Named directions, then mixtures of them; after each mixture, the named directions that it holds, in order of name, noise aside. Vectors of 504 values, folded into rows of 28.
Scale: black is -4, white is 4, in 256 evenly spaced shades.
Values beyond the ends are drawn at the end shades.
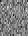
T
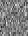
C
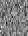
C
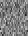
C, T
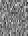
C, T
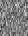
C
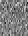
C, T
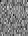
T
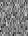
C, T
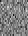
T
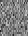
C, T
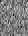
T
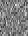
C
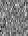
C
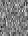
C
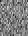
T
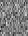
C, T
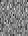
T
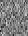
C, T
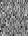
C, T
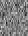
C
